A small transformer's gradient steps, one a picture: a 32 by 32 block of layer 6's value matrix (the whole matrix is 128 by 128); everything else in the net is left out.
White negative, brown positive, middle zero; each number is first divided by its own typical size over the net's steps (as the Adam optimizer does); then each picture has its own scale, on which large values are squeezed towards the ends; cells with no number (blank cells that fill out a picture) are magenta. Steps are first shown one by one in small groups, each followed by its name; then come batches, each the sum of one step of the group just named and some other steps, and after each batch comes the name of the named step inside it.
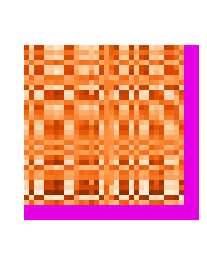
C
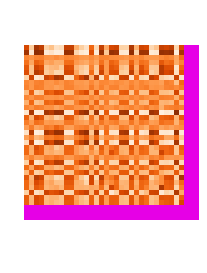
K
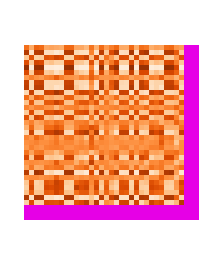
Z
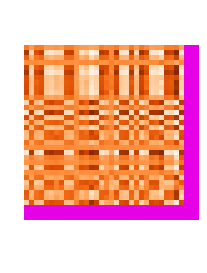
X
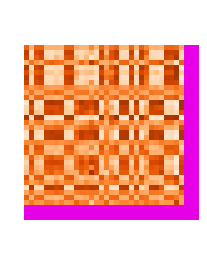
Z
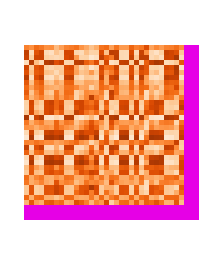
C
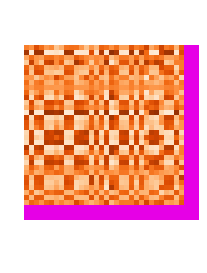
K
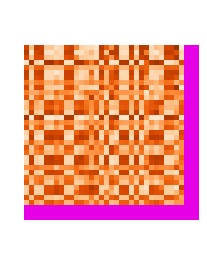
C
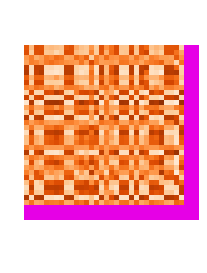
Z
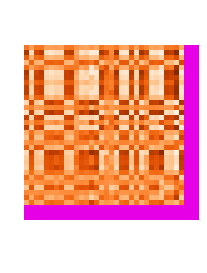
X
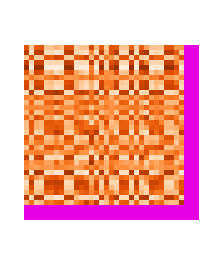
Z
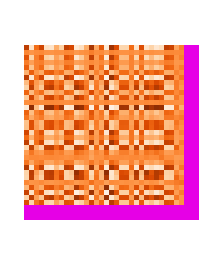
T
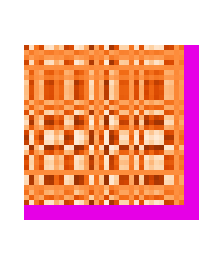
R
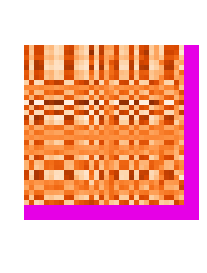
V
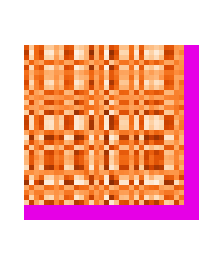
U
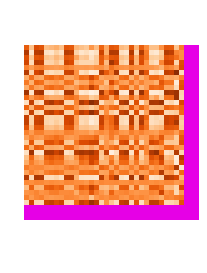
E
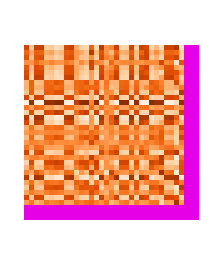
V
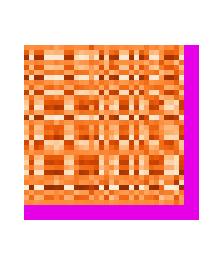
T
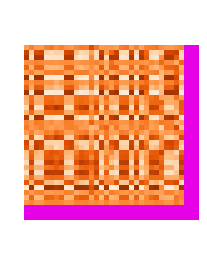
T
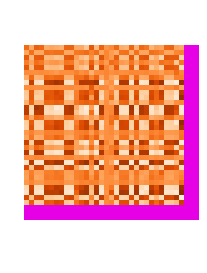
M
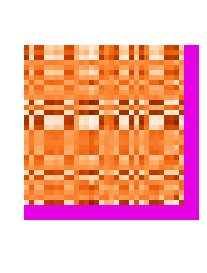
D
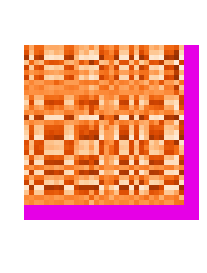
M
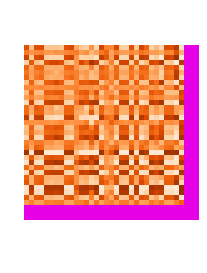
M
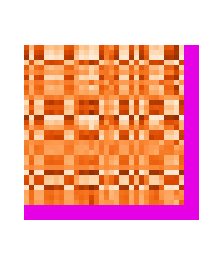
D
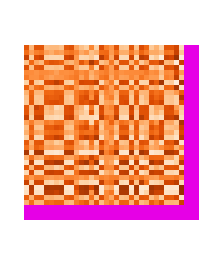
M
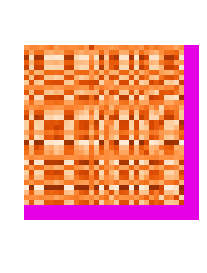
M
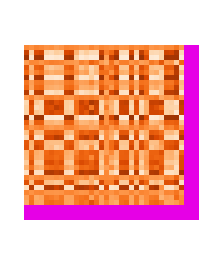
D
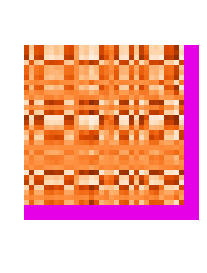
D
